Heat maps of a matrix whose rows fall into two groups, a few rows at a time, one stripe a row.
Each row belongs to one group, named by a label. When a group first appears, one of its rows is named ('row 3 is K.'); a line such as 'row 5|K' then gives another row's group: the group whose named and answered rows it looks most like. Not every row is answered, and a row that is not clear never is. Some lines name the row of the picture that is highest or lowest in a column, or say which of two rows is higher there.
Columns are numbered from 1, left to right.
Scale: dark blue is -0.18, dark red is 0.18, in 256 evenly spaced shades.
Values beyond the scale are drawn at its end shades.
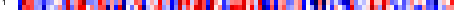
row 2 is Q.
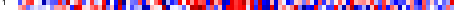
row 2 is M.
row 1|Q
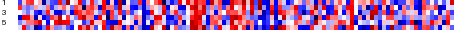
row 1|Q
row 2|M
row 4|Q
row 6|M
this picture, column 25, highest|6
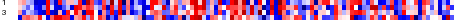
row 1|M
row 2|M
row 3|M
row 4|Q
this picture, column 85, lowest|4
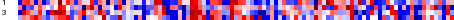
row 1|Q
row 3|Q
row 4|Q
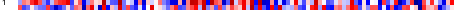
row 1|Q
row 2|M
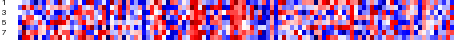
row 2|Q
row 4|Q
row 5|Q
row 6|M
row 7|Q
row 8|Q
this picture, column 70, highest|7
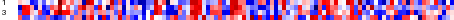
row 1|M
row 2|Q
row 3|Q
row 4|M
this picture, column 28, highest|4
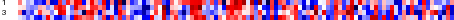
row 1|M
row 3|M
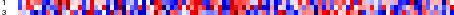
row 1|Q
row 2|Q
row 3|M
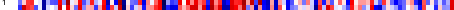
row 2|Q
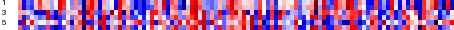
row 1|M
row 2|M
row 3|M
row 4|M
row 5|Q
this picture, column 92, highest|5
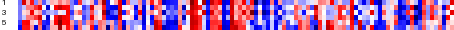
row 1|Q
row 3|Q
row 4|Q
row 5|Q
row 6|Q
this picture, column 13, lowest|1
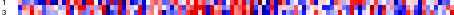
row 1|M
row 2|Q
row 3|Q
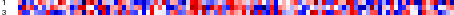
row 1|M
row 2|Q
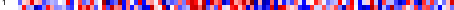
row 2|M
